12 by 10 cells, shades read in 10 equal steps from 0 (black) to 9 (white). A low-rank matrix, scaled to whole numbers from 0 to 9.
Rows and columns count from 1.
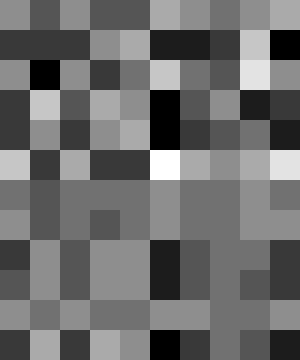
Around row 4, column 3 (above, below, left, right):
5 2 7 6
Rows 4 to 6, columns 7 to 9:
3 5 1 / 2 3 4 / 6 5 6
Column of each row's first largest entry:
6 9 9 2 5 6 6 1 2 2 1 2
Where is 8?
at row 3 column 9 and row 6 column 10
